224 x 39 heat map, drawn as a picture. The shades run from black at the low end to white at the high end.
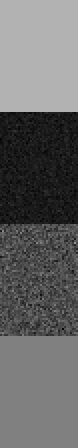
It is made of 4 by 1 panels. Panel 1,1: high, flat. Panel 2,1: very low, fine-grained, faint in contrast. Panel 3,1: low, fine-grained. Panel 4,1: middling, flat.
